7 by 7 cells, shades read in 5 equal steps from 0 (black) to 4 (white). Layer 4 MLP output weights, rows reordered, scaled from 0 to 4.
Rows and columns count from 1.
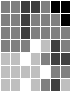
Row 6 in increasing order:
2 2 3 3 3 3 4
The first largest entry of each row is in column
1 1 1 4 3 5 3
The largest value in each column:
3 3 4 4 4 2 3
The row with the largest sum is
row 6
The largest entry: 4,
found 4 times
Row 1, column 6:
0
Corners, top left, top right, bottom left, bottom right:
2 0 3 3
